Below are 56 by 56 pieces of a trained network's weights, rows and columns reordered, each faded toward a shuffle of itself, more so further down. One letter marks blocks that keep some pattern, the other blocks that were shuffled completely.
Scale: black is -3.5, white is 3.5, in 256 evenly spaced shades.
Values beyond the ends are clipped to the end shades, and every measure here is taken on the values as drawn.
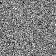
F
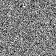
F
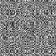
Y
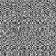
Y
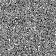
F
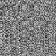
Y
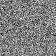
F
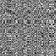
Y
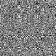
Y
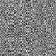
Y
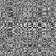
Y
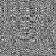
Y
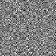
Y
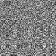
Y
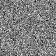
F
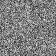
F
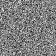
F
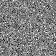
F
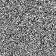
F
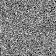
F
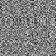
Y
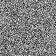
F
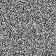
F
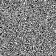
F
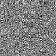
Y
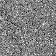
F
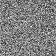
F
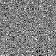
Y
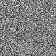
Y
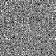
Y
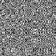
Y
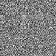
Y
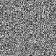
Y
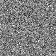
F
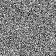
F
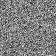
F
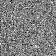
F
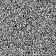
F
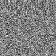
Y
